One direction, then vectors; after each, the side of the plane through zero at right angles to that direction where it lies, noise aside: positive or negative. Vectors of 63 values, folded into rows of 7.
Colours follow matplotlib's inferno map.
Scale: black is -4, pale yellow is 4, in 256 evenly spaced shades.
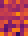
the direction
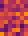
positive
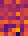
positive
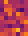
positive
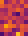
negative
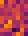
negative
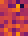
negative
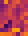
positive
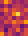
positive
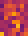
positive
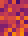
negative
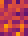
negative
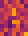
positive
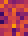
negative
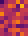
positive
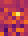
positive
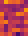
positive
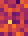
negative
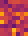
positive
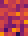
positive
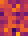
negative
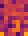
positive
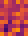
positive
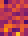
negative
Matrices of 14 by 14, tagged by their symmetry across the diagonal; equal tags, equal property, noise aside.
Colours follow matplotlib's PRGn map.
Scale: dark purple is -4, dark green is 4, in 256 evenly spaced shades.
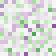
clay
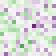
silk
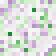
clay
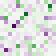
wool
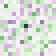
clay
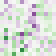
silk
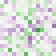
wool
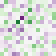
wool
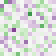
wool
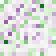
clay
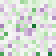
silk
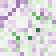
clay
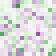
silk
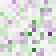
wool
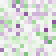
silk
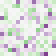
clay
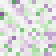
wool
